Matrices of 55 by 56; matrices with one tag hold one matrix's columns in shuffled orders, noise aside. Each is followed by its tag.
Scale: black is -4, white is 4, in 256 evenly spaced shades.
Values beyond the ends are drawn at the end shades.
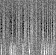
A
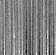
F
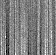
F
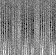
A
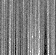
F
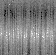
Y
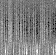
A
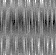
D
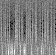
A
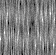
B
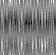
D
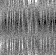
D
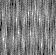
B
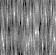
B
